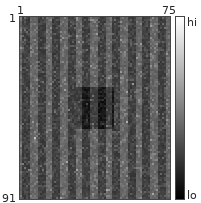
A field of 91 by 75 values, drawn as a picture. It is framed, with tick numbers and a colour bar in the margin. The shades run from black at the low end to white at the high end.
Odd patch: lower, in the centre. Slope: none. Average level on the scale: 30%. Ninth with the lowest average: centre. Stripes: upright, repeating 10 times.
